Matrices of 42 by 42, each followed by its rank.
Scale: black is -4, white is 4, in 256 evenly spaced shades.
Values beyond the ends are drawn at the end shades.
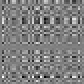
two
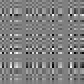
one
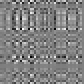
two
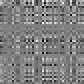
two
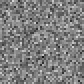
full rank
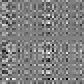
two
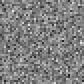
full rank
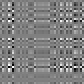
one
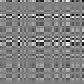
one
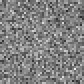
full rank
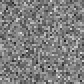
full rank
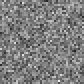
full rank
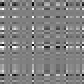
one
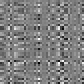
two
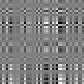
one
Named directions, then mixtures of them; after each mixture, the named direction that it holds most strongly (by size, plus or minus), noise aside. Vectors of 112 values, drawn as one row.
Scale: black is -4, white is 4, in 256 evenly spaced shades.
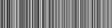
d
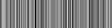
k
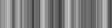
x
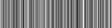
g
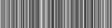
g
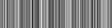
d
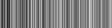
d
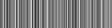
d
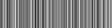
d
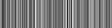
k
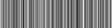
g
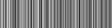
d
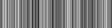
x
